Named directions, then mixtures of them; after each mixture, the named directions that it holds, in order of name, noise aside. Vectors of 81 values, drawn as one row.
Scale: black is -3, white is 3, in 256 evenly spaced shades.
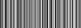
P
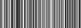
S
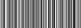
P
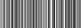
P, S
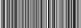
P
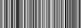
S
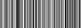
S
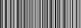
P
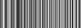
P, S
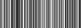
S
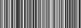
S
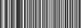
P, S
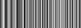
P, S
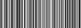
S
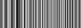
P, S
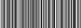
P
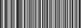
P, S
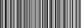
P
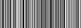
S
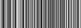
P, S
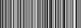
P, S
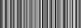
P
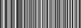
P, S
